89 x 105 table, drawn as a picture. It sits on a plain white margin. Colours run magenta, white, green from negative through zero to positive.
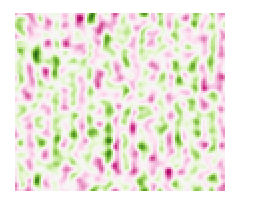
Slope: none. Stripes: upright, repeating 12 times. Seam: none. Histogram: bell-shaped. Average level on the scale: 50%. Lone odd cells: none.
